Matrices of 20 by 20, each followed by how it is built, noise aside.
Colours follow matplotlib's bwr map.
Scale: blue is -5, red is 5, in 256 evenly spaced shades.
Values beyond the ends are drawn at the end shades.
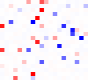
sparse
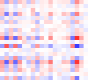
low rank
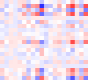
low rank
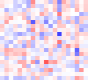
low rank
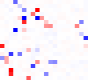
sparse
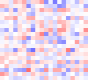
low rank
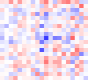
low rank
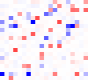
sparse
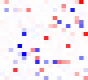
sparse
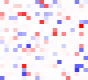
sparse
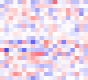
low rank
